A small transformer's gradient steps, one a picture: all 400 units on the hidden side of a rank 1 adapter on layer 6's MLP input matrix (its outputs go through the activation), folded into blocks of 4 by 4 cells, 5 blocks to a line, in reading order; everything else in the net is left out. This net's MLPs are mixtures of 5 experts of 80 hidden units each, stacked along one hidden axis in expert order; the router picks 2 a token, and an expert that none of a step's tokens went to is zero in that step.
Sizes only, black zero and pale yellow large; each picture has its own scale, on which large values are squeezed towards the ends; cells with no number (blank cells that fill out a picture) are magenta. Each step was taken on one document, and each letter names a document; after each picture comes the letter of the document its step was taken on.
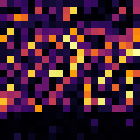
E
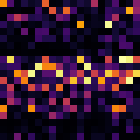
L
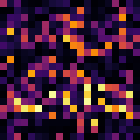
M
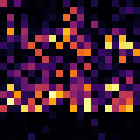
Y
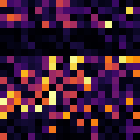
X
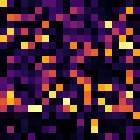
M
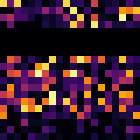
X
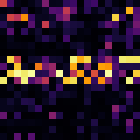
L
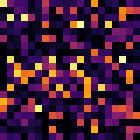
X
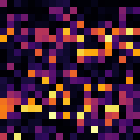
Y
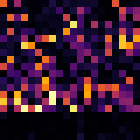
Y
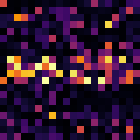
L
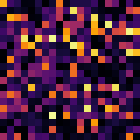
X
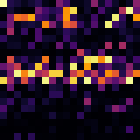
L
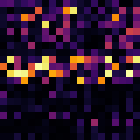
L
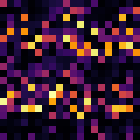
Y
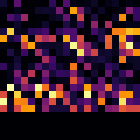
Y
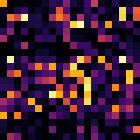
X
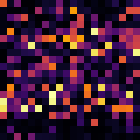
Y
